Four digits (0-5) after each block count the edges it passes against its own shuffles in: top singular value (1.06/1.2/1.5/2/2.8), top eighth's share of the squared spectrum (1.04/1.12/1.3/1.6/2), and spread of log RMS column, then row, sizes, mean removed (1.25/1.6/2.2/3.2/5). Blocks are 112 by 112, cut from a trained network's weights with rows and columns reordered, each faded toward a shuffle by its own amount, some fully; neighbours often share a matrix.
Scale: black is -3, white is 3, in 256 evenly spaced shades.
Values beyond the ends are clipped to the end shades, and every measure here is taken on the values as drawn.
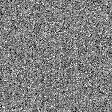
0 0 0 0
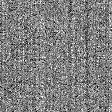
3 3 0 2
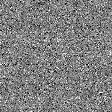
2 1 1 0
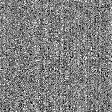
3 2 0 1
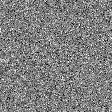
0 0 0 0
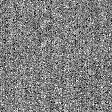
2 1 0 0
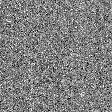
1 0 0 0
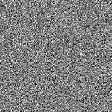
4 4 2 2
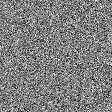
0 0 0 0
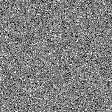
0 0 0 0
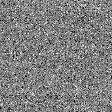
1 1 1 0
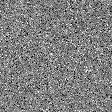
0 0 0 0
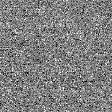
2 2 2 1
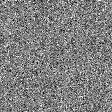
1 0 0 0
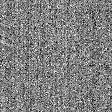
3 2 0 1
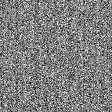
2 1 0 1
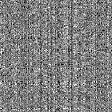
4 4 2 3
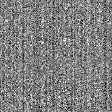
3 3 1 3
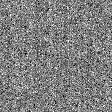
1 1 0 0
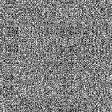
4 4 2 2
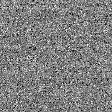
1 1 1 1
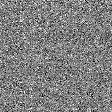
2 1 1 0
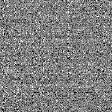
2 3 3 1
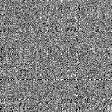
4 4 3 3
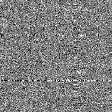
3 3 2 2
